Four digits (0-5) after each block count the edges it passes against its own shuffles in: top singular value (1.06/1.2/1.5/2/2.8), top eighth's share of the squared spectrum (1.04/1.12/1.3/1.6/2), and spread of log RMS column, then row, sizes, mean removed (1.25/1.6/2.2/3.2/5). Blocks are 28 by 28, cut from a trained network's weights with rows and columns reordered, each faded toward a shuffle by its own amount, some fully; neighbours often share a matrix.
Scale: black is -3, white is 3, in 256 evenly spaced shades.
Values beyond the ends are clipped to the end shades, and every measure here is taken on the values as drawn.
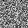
0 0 0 0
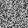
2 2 0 0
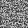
0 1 0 0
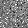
0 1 0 0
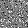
2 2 0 0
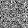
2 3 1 1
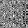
3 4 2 1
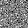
0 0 0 0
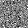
0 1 0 0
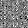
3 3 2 1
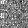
3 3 1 1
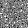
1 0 0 0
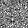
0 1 0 0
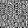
3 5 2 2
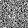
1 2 0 0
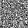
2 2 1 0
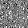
2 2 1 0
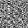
3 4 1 0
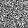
0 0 0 0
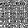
3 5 2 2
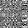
3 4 2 1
